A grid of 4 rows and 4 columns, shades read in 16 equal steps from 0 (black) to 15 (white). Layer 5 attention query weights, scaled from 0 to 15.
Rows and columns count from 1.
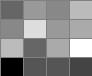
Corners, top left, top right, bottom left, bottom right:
6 11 0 4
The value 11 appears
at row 1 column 4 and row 3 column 1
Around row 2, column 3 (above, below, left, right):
8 10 13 10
